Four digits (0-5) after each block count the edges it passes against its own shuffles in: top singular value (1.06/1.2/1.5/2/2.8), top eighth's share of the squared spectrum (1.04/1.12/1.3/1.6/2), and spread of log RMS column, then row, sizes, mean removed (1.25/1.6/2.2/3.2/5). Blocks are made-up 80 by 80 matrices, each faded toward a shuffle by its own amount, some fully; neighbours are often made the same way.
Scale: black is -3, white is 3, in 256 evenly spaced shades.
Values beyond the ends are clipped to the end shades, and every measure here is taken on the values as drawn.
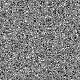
2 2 0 0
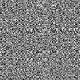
4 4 2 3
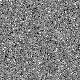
0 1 0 0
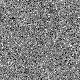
0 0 0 0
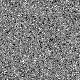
1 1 0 0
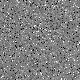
0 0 0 0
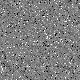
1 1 0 0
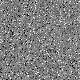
0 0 0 0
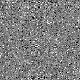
3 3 1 1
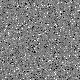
0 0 0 0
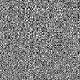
4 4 2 2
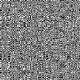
4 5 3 3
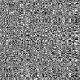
4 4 3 3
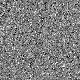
2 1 0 0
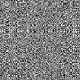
4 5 3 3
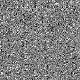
3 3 1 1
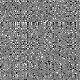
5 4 2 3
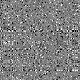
4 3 1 2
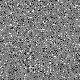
3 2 1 0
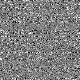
1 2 0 3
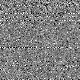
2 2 0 3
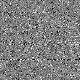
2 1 0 2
